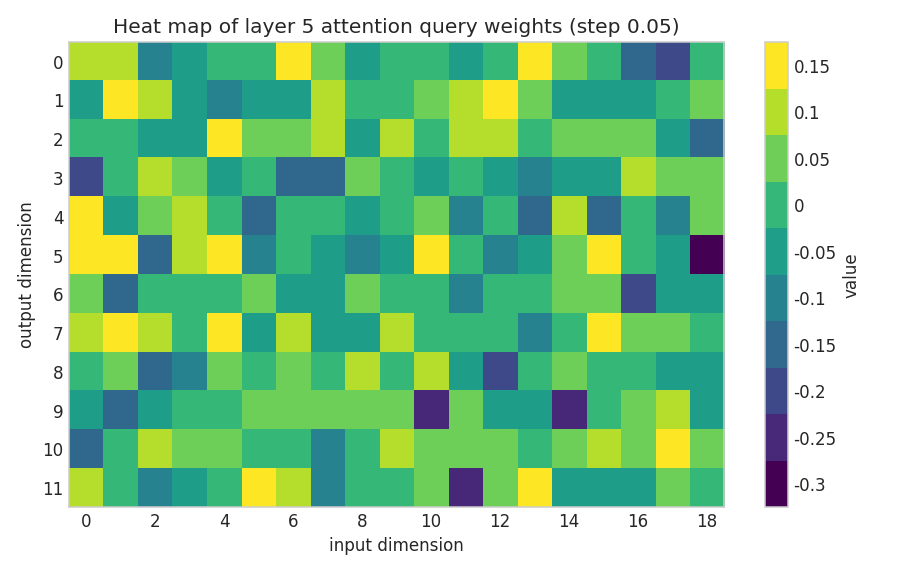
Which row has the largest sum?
7
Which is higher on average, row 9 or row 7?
row 7
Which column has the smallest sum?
18
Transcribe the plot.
Title: Heat map of layer 5 attention query weights (step 0.05)
x-axis: input dimension, ticks 0 2 4 6 8 10 12 14 16 18
y-axis: output dimension, ticks 0 1 2 3 4 5 6 7 8 9 10 11 (0 at the top)
Colour bar: value, ticks -0.3 -0.25 -0.2 -0.15 -0.1 -0.05 0 0.05 0.1 0.15
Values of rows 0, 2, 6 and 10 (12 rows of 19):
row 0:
0.1 0.1 -0.1 -0.05 0 0 0.15 0.05 -0.05 0 0 -0.05 0 0.15 0.05 0 -0.15 -0.2 0
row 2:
0 0 -0.05 -0.05 0.15 0.05 0.05 0.1 -0.05 0.1 0 0.1 0.1 0 0.05 0.05 0.05 -0.05 -0.15
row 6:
0.05 -0.15 0 0 0 0.05 -0.05 -0.05 0.05 0 0 -0.1 0 0 0.05 0.05 -0.2 -0.05 -0.05
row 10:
-0.15 0 0.1 0.05 0.05 0 0 -0.1 0 0.1 0.05 0.05 0.05 0 0.05 0.1 0.05 0.15 0.05
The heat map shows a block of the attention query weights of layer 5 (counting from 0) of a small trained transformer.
